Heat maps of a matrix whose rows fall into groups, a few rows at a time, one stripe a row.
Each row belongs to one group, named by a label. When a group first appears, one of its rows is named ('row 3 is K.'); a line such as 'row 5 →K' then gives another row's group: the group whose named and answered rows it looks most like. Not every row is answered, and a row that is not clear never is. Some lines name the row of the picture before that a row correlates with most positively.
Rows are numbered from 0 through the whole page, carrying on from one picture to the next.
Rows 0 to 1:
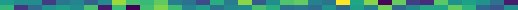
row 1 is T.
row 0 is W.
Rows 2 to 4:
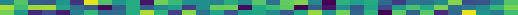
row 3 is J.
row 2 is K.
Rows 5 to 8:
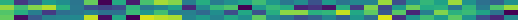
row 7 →W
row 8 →T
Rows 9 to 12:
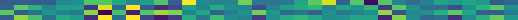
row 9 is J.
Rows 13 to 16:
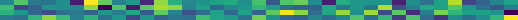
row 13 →K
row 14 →T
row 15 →W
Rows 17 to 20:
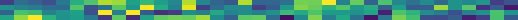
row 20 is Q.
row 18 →W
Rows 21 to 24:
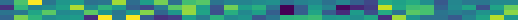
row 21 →Q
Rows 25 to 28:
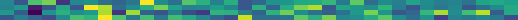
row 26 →K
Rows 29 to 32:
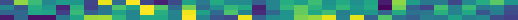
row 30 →W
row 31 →W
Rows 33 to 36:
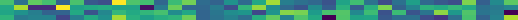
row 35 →W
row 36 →K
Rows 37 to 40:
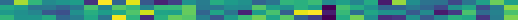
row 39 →K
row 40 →K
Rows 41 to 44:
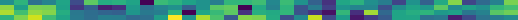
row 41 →K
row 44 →Q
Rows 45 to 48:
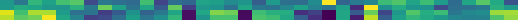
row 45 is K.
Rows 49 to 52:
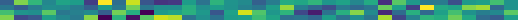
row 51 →K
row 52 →T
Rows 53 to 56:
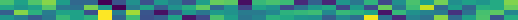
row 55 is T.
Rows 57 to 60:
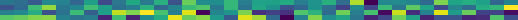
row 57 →J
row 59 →W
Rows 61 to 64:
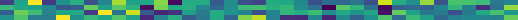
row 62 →K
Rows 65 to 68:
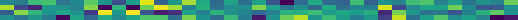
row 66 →T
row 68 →W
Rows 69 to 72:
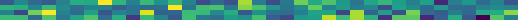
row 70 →Q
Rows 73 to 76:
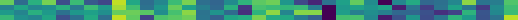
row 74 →K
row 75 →K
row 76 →K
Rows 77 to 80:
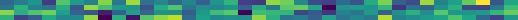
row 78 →K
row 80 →T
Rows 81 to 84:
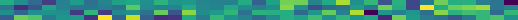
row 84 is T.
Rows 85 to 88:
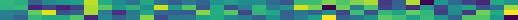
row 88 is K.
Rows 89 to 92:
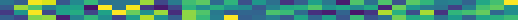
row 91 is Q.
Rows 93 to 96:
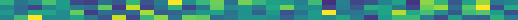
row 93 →Q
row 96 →Q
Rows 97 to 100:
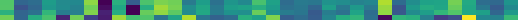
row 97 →T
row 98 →T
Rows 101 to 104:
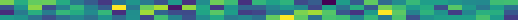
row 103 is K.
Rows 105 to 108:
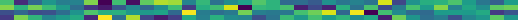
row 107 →J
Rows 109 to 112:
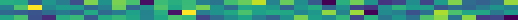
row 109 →K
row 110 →Q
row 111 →J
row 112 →W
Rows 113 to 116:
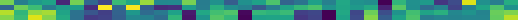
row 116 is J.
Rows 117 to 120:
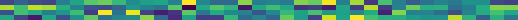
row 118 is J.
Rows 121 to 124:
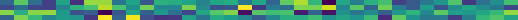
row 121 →K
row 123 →J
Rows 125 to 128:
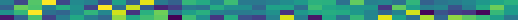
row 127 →Q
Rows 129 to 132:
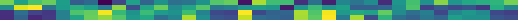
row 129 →J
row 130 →Q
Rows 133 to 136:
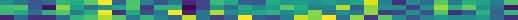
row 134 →W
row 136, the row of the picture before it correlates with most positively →132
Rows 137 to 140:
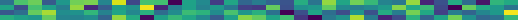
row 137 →Q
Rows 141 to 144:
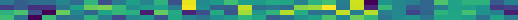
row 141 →J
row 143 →W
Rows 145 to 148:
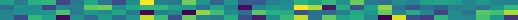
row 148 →W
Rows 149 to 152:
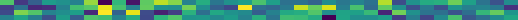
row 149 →T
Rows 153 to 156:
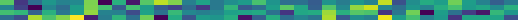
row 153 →T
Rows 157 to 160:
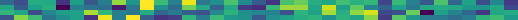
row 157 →W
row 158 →W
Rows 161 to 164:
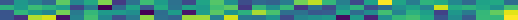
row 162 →J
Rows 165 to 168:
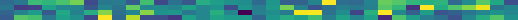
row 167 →K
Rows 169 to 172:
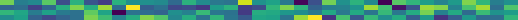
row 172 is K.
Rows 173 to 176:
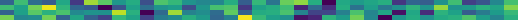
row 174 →J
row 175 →K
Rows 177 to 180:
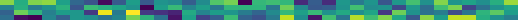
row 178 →K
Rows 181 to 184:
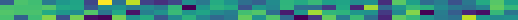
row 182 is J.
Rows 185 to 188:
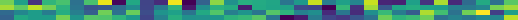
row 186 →J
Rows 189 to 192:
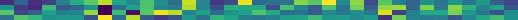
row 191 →T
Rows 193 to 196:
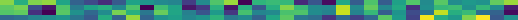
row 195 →W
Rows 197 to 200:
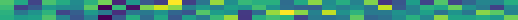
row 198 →T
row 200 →J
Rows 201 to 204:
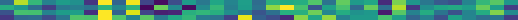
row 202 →W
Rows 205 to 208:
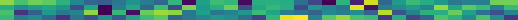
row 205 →J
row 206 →J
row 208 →W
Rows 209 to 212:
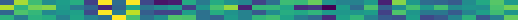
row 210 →J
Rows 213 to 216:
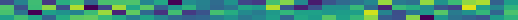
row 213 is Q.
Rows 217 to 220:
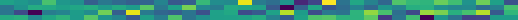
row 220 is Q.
